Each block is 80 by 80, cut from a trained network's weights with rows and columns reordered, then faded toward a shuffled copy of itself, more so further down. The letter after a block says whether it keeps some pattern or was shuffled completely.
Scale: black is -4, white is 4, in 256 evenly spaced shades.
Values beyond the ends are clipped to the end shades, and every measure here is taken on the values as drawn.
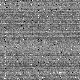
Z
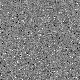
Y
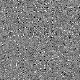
Z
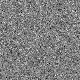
Y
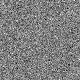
Y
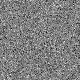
Y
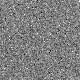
Y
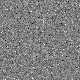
Y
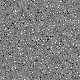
Y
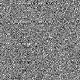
Z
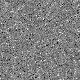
Y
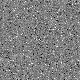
Y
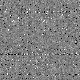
Z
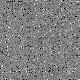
Z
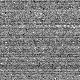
Z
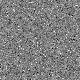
Y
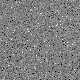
Y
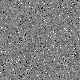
Y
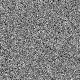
Y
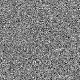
Z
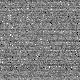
Z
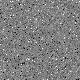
Y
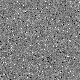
Y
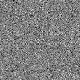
Z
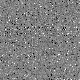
Z
